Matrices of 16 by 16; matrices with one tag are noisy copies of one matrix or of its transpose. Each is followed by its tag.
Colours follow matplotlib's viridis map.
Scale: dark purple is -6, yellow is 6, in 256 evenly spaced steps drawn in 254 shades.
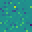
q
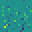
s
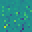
s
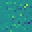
s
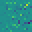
s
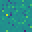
q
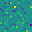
q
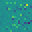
s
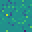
q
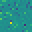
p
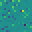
p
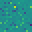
q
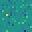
q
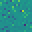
p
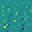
s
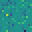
q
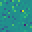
p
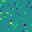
p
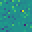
p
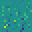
s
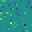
p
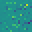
s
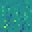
s
